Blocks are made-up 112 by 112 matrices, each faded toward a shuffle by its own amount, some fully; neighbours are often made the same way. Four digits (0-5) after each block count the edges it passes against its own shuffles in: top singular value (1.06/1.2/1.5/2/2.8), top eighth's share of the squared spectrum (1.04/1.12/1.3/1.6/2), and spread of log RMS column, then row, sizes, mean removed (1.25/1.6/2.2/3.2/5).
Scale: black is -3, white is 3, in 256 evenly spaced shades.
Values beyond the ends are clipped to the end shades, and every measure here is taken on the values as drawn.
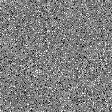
3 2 1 1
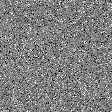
0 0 0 0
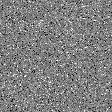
0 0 0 0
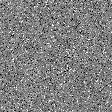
1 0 0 0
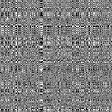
5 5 4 4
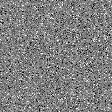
3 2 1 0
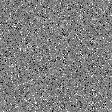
1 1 1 0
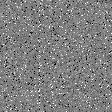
1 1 1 0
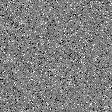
0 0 0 0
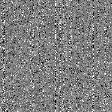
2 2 3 0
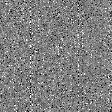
2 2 2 0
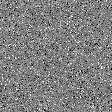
0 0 1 0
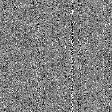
2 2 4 0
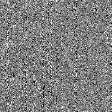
1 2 4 0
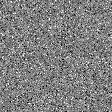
0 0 0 0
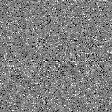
4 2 1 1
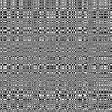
5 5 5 5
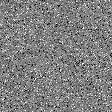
1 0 0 0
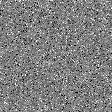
2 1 0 0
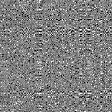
5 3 2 3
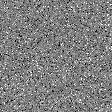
2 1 0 0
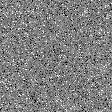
1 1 0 0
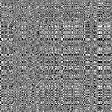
5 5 4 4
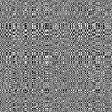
5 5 4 4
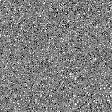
3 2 0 1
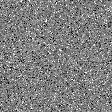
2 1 0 0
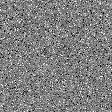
2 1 0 0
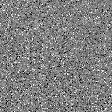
3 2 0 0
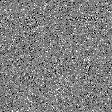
3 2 0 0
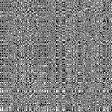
5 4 3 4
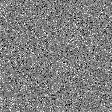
2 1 0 0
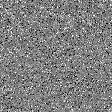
3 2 0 0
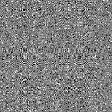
5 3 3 3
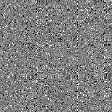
4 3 3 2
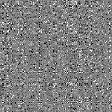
4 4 3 2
